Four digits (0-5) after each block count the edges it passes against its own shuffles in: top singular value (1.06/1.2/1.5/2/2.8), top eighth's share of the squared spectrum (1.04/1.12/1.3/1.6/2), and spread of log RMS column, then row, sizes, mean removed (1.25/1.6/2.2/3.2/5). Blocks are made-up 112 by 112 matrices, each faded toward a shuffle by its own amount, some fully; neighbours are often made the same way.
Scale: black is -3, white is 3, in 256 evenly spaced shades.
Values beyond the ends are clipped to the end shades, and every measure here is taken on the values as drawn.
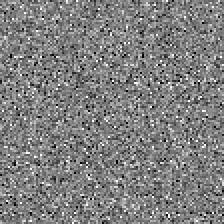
0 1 0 2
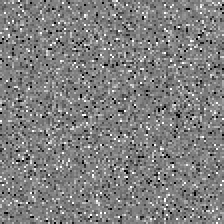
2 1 0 0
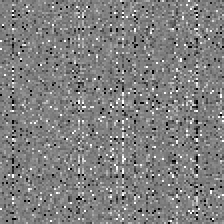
4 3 3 1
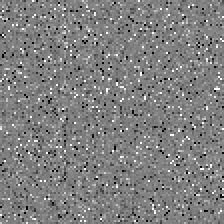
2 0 0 0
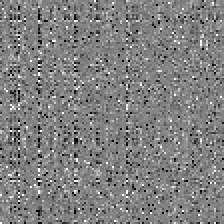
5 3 3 2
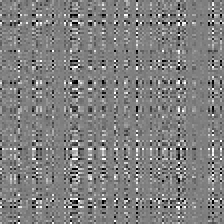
5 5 5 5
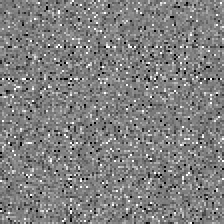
2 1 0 2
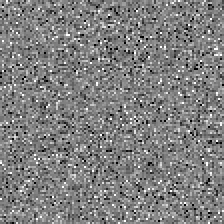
3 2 0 0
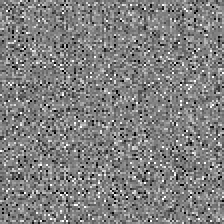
4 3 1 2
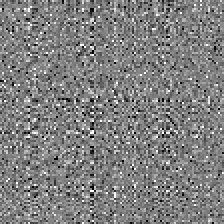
5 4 3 3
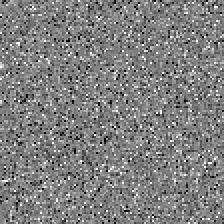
2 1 0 0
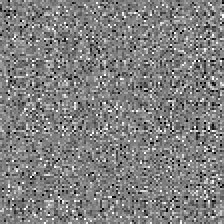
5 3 2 2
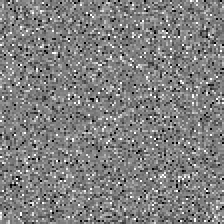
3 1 0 0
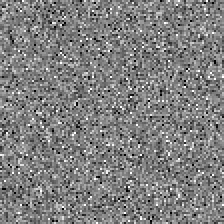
0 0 0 0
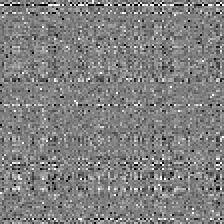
5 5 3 4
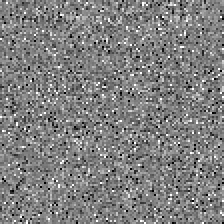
3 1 0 0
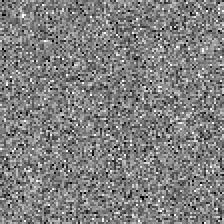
0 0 0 0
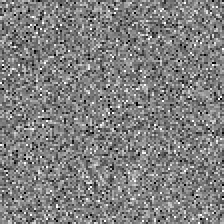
0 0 0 0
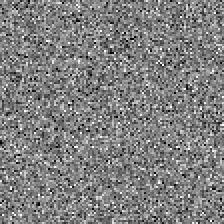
0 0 0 0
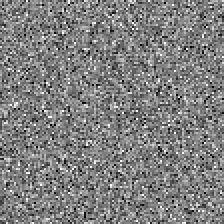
0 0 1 0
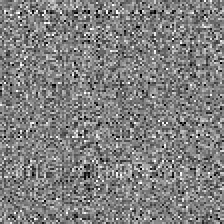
4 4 2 3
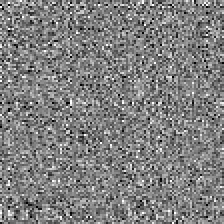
4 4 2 2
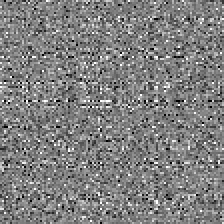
4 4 2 3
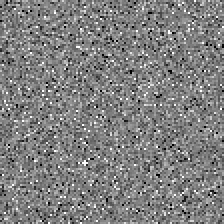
1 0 0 0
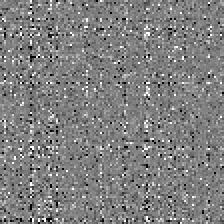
2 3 3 3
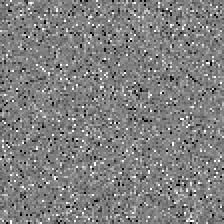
0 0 1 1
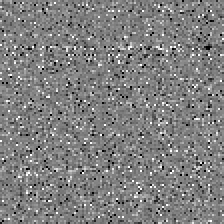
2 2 1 2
